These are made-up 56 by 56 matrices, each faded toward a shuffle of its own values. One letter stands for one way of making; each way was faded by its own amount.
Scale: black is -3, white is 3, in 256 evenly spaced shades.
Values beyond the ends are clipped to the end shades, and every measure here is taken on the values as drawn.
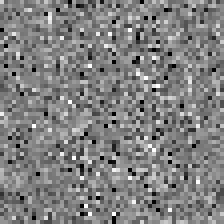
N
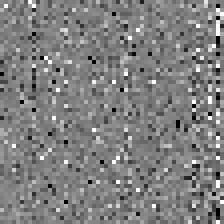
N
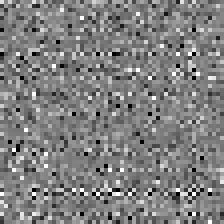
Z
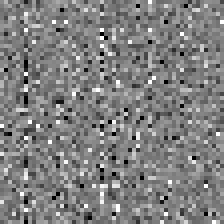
N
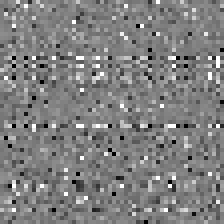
Z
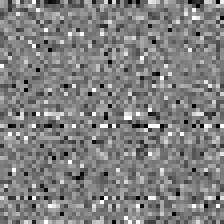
Z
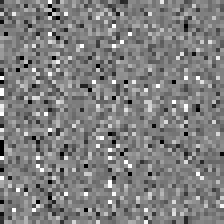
N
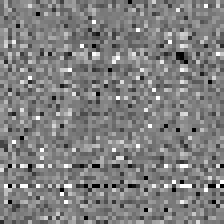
Z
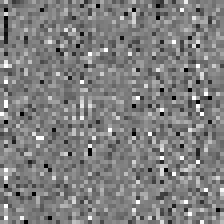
N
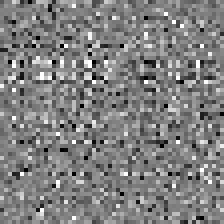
Z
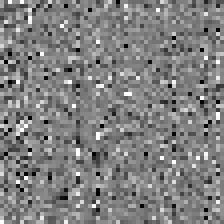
N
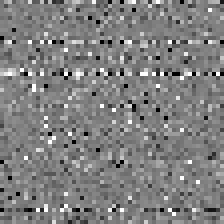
Z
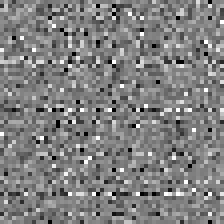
Z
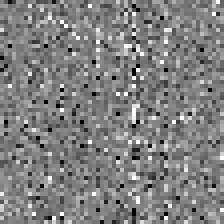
N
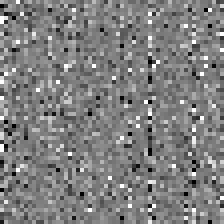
N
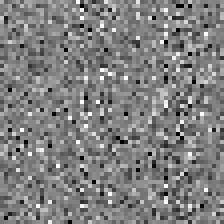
N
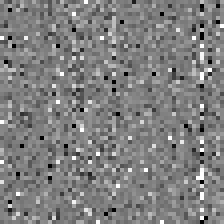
N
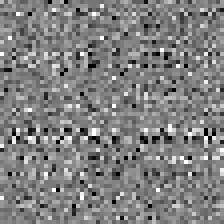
Z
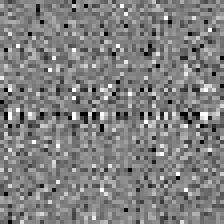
Z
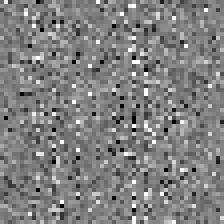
N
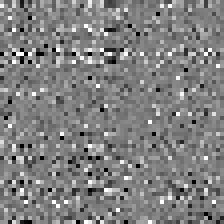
Z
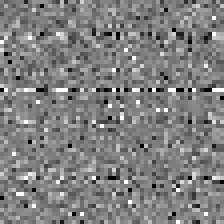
Z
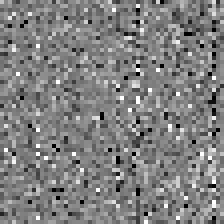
N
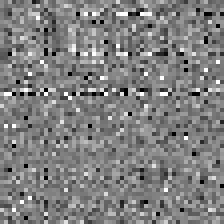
Z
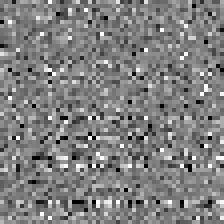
Z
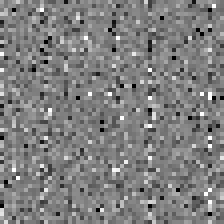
N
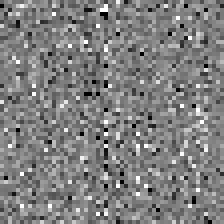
N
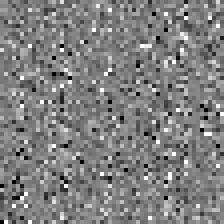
N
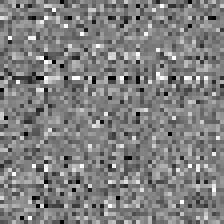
Z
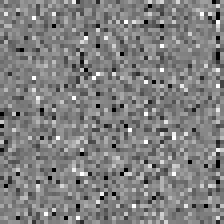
N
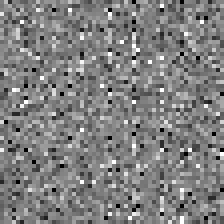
N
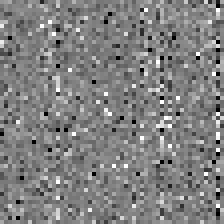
N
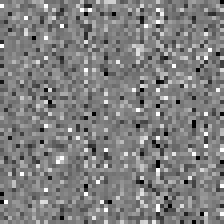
N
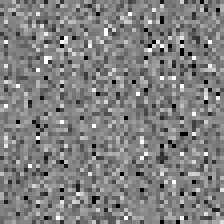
N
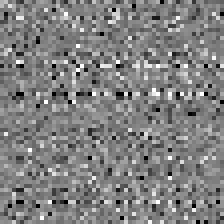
Z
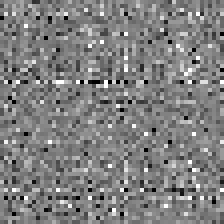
Z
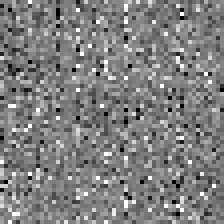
N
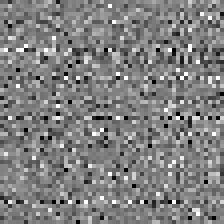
Z
